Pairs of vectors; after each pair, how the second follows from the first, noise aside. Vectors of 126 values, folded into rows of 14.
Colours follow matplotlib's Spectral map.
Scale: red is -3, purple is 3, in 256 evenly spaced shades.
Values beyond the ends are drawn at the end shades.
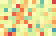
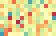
shuffled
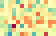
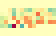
partly zeroed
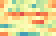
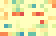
partly zeroed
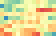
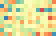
sign-scrambled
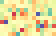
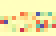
partly zeroed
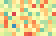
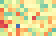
shuffled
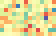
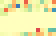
partly zeroed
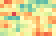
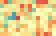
sign-scrambled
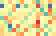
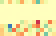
partly zeroed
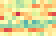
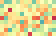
shuffled
